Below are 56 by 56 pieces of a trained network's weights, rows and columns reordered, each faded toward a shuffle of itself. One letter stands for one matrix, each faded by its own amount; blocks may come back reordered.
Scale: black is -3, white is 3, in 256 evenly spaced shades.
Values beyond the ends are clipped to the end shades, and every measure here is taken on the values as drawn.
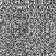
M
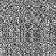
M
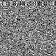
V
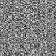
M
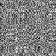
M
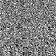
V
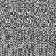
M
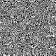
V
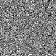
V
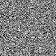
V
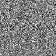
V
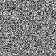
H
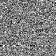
V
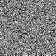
V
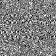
V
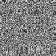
H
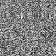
H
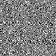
V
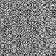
M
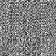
M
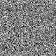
V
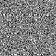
V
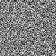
H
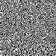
V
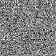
V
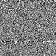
V
